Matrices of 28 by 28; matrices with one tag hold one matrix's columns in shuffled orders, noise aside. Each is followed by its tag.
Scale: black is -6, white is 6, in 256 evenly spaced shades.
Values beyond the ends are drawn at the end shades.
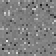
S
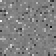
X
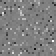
S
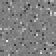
S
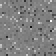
X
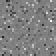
X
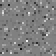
S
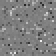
S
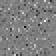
X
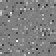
S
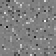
X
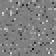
S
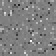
S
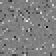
X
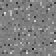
S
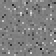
S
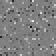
X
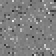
X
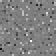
S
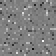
S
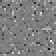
S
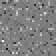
S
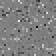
X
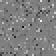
X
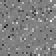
X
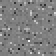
S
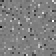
X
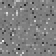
S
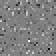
S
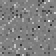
X
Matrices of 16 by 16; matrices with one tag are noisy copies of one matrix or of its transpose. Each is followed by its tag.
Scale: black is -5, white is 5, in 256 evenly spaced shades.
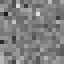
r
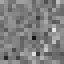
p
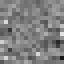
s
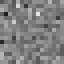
r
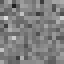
r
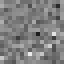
p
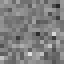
p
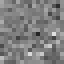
p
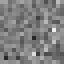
p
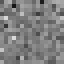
r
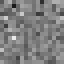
r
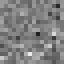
p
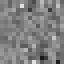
s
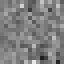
s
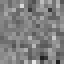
s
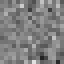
s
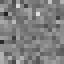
r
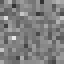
r
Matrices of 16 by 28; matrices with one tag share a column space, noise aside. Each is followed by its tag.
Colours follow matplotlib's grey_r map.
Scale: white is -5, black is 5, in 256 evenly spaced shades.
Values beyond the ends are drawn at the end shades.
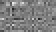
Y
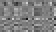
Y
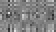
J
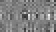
J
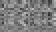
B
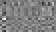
Y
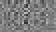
B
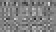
Y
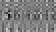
J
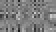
J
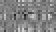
J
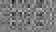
B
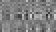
J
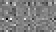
Y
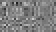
Y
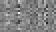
B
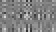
J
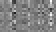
B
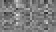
B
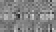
J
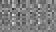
B
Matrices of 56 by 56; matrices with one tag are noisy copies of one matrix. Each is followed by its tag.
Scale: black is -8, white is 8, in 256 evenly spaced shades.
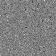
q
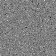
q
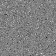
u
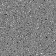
u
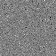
q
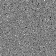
q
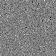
q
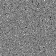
q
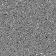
u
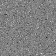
u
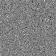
q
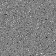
u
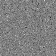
q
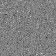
u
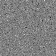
q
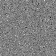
q
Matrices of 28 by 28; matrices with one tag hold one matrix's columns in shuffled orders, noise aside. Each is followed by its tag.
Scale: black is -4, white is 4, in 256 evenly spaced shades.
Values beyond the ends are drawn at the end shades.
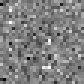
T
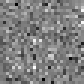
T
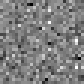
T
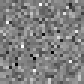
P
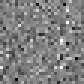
T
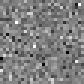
P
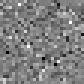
P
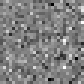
T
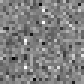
T
